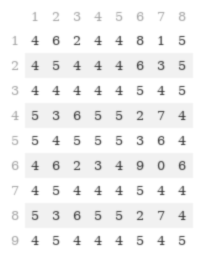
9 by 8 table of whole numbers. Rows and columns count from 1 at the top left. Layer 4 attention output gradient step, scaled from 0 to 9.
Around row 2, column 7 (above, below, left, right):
1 4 6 5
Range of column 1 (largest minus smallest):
1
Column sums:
39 41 37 38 39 45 36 42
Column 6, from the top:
8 6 5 2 3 9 5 2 5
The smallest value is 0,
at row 6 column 7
